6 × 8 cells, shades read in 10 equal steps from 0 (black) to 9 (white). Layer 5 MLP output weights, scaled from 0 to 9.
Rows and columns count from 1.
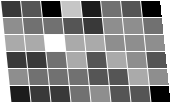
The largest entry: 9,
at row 3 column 3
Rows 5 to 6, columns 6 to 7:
3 6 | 3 3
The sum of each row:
20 32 48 31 34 20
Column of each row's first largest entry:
4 1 3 4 7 5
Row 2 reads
5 4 4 3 2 5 5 4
